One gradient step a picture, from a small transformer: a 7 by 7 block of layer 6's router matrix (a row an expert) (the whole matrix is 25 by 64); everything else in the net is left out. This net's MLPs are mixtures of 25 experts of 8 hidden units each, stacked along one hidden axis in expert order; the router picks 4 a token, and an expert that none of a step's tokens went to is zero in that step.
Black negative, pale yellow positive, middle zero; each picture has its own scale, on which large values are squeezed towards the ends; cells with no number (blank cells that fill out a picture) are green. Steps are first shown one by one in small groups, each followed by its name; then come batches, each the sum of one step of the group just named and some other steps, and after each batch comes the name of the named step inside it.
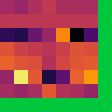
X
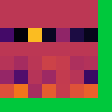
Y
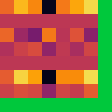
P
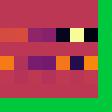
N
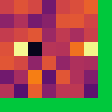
P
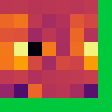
N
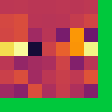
N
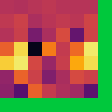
X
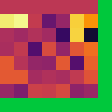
N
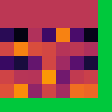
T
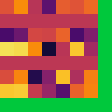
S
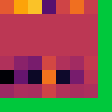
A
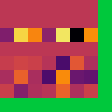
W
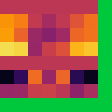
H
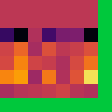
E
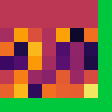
W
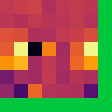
A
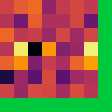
A
